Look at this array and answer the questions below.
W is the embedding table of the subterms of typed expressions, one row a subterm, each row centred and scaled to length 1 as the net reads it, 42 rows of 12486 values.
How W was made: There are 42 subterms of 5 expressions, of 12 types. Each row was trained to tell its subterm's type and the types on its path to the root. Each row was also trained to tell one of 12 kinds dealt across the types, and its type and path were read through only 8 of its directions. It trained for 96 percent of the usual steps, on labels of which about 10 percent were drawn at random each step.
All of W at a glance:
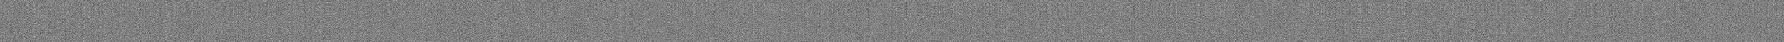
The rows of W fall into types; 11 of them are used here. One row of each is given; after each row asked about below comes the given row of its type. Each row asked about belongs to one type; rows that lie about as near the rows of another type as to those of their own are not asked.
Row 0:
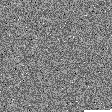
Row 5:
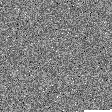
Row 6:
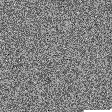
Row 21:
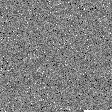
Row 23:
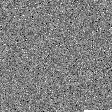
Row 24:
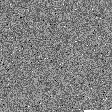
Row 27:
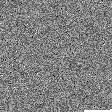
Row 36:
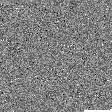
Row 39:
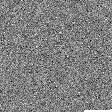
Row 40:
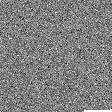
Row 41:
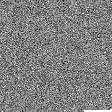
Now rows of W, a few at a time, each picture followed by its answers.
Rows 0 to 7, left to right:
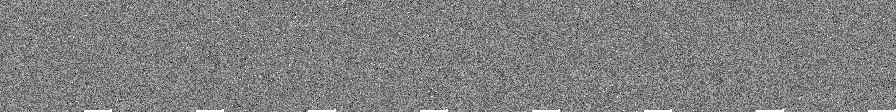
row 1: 39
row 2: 6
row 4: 5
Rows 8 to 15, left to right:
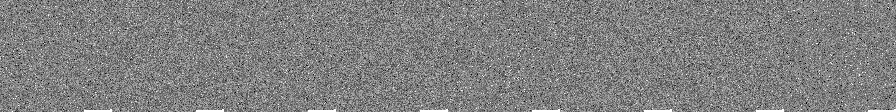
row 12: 5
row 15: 5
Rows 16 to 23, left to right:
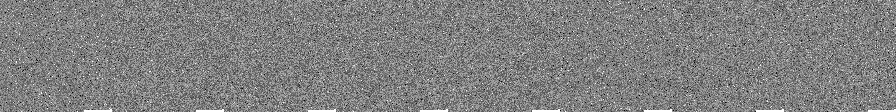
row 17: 40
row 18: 0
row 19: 0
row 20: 27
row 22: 41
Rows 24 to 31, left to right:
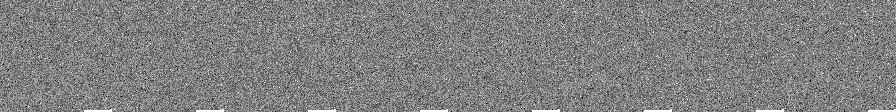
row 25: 23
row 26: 41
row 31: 40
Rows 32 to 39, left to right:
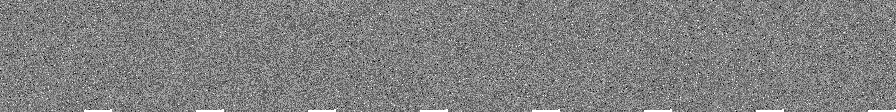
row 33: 24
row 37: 40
